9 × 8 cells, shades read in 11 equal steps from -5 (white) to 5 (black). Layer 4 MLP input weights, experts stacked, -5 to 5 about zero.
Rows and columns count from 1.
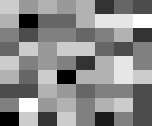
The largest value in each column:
5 5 3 5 3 4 2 3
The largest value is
5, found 3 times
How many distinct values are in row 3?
5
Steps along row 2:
up down same down down same down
